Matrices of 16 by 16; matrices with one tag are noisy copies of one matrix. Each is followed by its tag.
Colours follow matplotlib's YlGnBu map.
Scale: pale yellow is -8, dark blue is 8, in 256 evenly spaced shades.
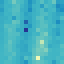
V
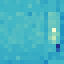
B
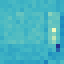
B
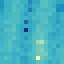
V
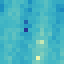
V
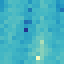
V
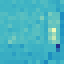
B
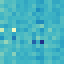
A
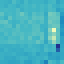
B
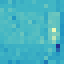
B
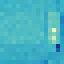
B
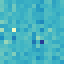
A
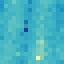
V
